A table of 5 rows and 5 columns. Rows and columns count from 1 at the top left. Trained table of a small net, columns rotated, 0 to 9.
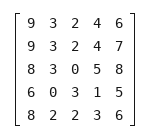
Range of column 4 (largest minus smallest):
4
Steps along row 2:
down down up up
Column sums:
40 11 9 17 32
